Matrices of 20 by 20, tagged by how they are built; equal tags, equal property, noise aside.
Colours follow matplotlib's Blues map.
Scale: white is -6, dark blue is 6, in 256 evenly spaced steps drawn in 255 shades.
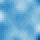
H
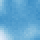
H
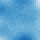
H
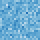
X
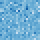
X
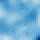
H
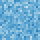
X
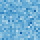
X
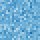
X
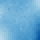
H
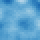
H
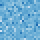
X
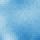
H
